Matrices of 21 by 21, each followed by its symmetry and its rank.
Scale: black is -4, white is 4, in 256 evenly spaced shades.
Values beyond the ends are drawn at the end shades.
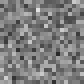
neither, full rank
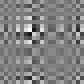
symmetric, rank one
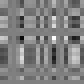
neither, rank one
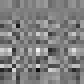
neither, rank two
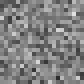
neither, full rank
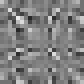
symmetric, rank three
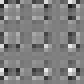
symmetric, rank one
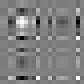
symmetric, rank one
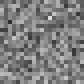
neither, full rank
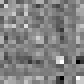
symmetric, rank three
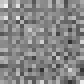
symmetric, rank three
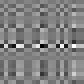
neither, rank one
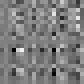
neither, rank two
